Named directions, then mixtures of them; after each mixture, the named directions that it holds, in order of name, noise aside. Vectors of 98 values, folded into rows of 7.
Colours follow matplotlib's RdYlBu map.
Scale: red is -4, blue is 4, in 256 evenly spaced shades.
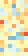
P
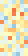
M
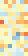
M, P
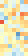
M, P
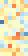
M, P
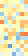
M, P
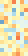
M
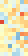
M, P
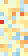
M, P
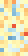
M, P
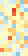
M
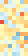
M, P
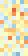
M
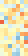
M, P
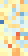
M, P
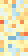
P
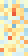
M, P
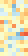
P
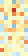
M, P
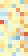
M, P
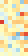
M, P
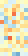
M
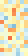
M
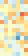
M, P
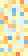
M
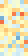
M, P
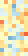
P
